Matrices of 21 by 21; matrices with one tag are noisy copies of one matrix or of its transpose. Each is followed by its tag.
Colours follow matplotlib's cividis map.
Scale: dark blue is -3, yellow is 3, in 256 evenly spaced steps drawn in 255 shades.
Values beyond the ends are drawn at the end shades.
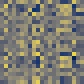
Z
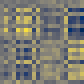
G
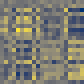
G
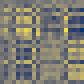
G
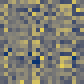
Z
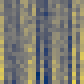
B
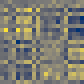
G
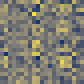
Z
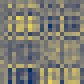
G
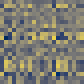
Z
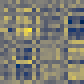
G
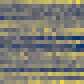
B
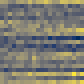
B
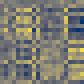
G
